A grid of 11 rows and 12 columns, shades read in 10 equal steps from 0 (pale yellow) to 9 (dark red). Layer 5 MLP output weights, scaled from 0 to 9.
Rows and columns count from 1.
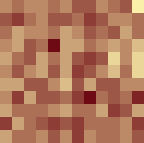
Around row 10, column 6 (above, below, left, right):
3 4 7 7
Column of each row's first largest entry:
7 2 8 5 8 7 3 8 10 1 7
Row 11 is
3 5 5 4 6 4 7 4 5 5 4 6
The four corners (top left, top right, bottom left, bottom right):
4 0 3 6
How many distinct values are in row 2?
4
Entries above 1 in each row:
11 12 12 12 10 11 12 12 12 12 12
